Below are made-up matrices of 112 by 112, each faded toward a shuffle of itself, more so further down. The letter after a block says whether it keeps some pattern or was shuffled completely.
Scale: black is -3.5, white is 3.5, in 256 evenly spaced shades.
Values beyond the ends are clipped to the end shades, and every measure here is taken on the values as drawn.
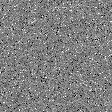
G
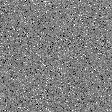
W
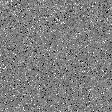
W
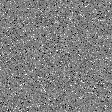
W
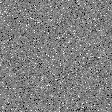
W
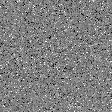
G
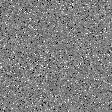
G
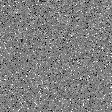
W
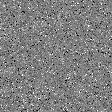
G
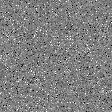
W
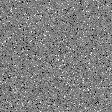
G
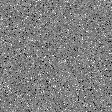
G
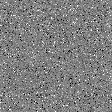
W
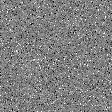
G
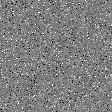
G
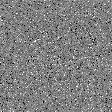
G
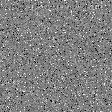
W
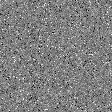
G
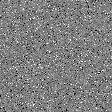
G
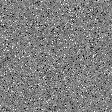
G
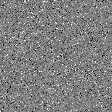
W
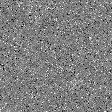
G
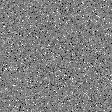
G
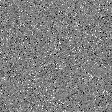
W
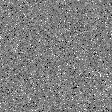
G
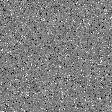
G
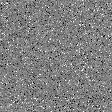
W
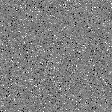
W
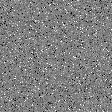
G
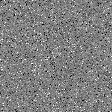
G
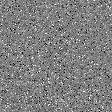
W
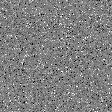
W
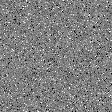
G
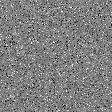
G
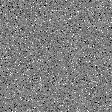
W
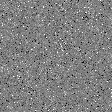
G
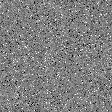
G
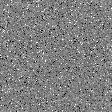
W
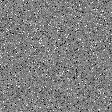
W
